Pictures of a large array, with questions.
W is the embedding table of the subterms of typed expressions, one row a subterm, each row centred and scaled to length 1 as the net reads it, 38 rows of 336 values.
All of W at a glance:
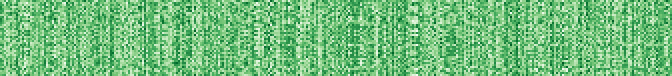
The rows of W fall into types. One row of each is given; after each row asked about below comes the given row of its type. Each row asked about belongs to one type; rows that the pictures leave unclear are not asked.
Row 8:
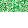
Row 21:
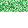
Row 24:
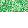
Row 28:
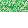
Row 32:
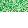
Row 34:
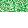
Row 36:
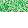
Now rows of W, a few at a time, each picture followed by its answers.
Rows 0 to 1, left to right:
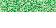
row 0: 28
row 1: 21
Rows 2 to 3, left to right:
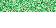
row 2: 32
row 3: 21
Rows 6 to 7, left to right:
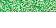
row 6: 32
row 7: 28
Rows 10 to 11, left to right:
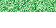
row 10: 8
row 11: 34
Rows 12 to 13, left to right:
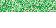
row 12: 24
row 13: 28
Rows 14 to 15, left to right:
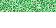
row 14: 32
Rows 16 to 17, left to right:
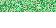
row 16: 24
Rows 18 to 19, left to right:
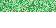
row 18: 32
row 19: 24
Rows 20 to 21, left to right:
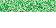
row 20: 36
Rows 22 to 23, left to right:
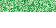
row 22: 8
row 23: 24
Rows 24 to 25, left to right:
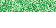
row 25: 36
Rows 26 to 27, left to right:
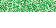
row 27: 36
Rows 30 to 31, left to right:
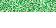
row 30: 32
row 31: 8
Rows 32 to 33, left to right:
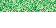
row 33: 36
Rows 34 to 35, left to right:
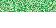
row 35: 28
